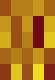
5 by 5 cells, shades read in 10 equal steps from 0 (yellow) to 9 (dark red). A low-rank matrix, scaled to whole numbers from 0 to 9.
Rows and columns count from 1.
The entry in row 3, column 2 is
6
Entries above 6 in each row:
0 1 1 0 2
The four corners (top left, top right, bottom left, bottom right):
6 5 7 8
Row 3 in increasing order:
1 2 4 6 9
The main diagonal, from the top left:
6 6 4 3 8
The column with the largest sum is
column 4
